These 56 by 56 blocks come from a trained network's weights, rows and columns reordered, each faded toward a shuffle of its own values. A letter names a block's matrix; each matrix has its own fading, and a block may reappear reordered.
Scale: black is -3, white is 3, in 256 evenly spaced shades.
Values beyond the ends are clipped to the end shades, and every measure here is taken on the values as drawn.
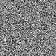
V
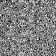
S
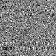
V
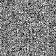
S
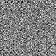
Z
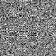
V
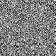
Z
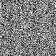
S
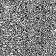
S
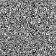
Z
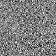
Z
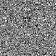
Z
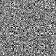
Z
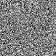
Z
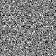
V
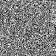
V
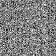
S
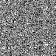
S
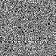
V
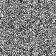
S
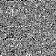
V
